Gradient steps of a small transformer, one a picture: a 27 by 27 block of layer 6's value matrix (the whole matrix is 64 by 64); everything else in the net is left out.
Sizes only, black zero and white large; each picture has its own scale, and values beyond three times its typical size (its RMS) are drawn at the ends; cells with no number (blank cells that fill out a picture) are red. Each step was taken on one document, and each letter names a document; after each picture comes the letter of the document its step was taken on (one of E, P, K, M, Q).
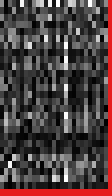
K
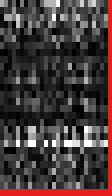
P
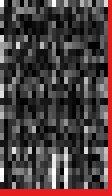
K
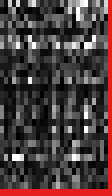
P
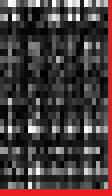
P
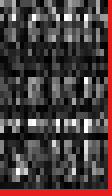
P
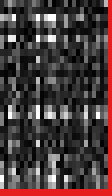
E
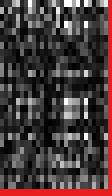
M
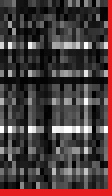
M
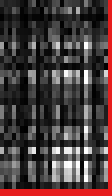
M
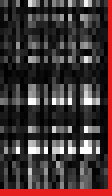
P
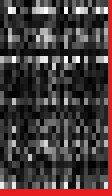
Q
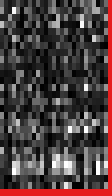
K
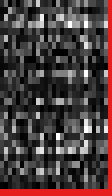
M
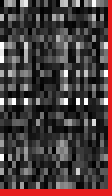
Q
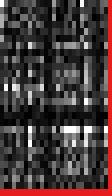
M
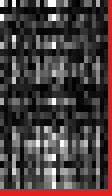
E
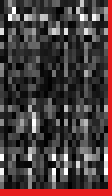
K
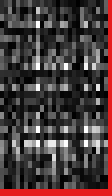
E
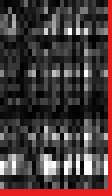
K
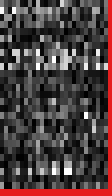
E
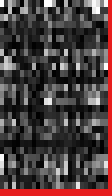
Q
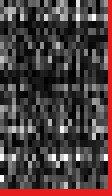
Q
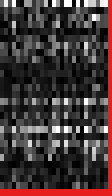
K
